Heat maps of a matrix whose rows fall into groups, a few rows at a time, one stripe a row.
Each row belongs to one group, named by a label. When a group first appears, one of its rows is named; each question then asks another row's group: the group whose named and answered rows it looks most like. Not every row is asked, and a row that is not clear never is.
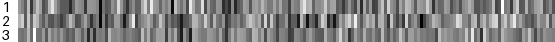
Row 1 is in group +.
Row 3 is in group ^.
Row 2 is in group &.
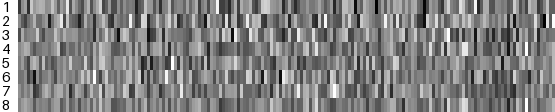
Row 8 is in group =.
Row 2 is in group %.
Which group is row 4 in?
=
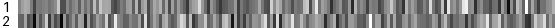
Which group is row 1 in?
=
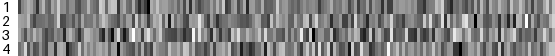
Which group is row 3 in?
&
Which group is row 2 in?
=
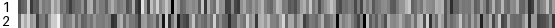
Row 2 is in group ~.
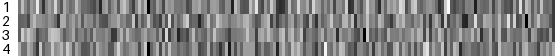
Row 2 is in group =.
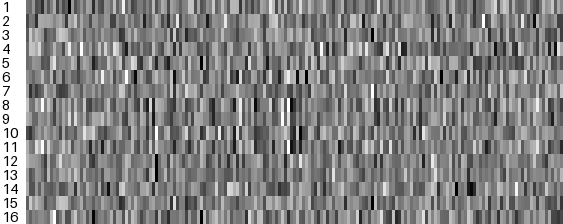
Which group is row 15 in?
~
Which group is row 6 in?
+
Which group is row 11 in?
^
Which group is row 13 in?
%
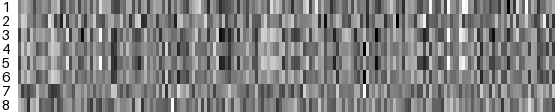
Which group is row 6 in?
~
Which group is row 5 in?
=
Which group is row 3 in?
=
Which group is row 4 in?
~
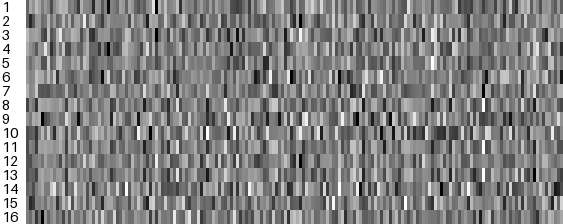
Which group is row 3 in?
%
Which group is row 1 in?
+
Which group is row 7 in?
=
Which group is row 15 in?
%
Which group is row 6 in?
^
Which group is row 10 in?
&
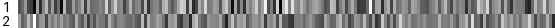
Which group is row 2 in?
^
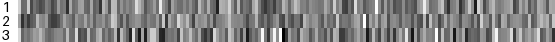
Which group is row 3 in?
^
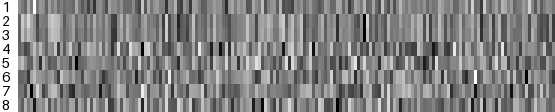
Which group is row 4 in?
&
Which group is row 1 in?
^
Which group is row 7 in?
+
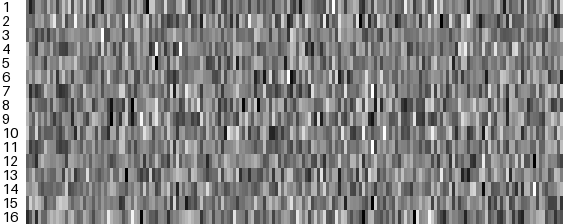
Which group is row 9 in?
&
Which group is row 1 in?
%
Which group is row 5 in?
%
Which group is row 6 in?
^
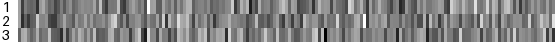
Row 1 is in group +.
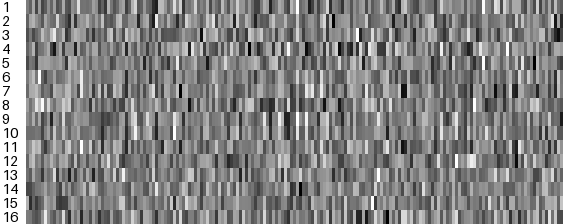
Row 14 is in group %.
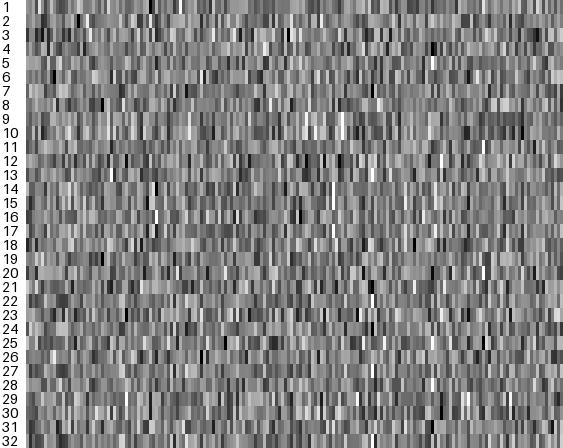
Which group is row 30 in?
&
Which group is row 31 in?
%
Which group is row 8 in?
^
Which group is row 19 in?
^
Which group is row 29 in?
&
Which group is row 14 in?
%
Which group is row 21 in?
&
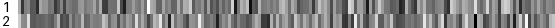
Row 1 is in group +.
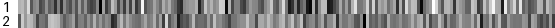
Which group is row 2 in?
~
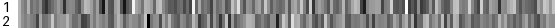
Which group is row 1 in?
&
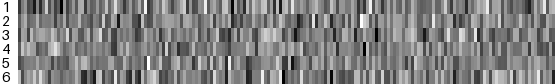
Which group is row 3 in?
=
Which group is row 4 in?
~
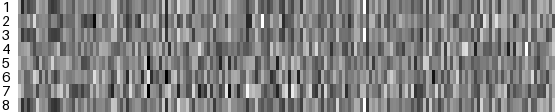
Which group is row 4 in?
=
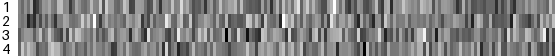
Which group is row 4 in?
~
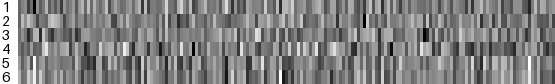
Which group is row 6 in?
^
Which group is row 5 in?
^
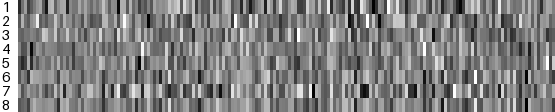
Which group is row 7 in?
&
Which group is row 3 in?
&
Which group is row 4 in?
+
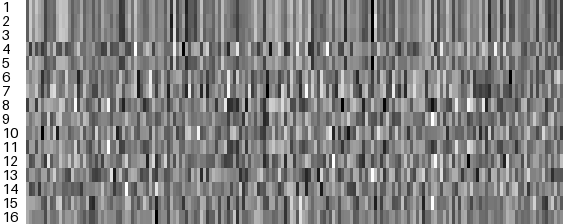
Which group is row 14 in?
+
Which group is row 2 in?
~
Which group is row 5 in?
~
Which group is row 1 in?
~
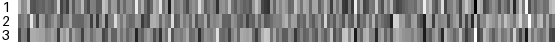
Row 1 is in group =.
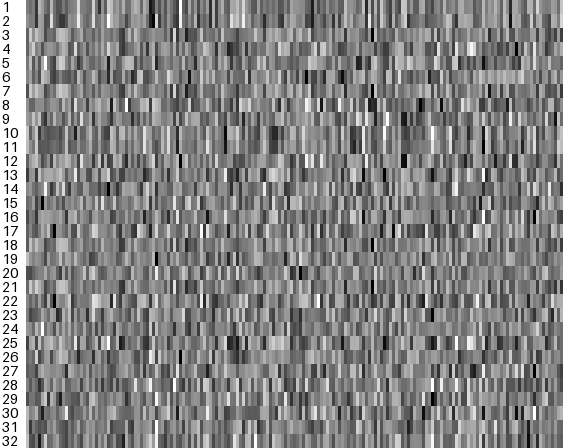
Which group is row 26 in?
+
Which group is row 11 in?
=
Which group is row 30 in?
=
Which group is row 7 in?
~
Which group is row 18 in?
~
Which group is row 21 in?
~
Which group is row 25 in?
=
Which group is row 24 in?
^
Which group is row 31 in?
+
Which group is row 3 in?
~
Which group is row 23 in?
%
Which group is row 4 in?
=
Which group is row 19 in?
%
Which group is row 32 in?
+
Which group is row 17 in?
&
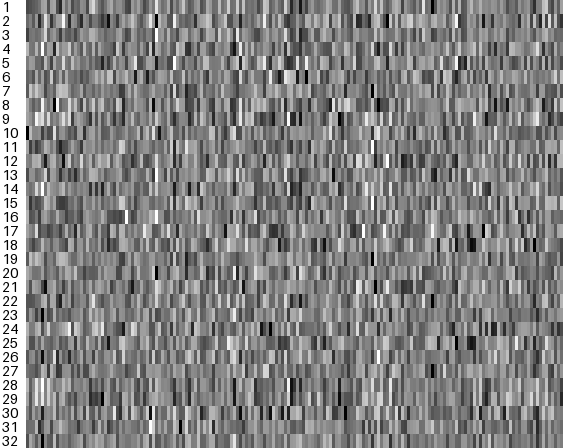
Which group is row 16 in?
+
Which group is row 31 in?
+
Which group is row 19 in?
~
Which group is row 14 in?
^
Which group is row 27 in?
%
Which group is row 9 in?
^
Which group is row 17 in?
=
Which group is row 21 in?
+
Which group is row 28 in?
^
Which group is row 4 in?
^
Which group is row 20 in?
%
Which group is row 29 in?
^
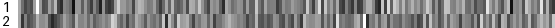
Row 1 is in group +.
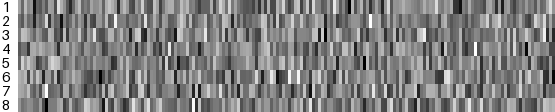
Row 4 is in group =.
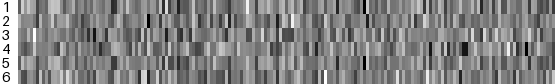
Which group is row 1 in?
~
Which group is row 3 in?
^
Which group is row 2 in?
%
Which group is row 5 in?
~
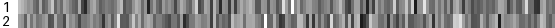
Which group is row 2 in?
&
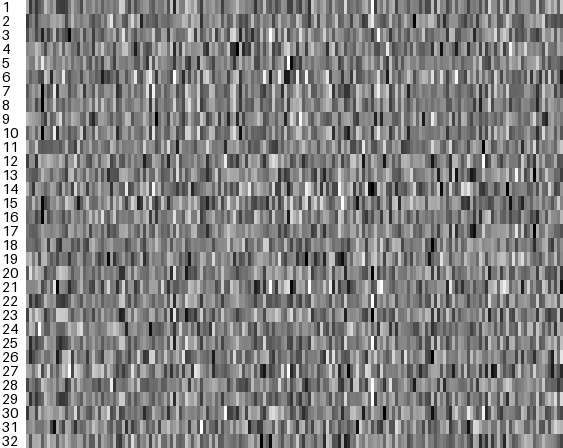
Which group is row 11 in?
=
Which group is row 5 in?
^
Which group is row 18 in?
%
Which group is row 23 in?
~
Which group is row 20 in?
~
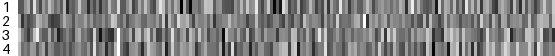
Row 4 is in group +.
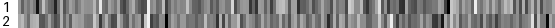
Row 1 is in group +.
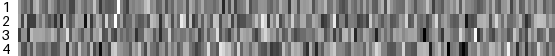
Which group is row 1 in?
+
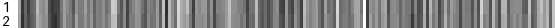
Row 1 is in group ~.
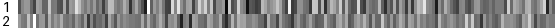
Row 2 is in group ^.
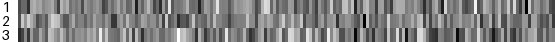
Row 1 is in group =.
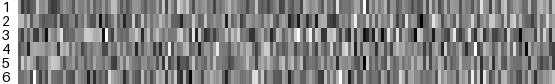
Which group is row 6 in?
^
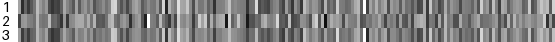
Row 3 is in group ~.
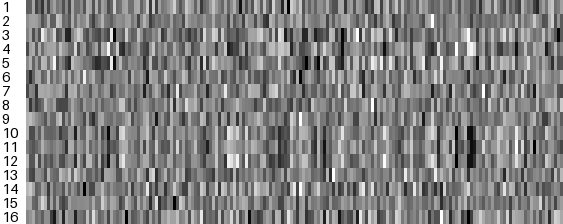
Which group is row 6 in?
%
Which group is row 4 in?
=
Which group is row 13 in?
%
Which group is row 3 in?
&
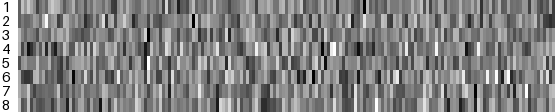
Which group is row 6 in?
+
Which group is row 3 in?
%
